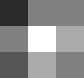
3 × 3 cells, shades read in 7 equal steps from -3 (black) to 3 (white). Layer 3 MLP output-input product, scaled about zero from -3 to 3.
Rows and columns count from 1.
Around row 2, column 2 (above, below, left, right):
0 1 0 1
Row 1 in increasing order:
-2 0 0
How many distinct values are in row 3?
3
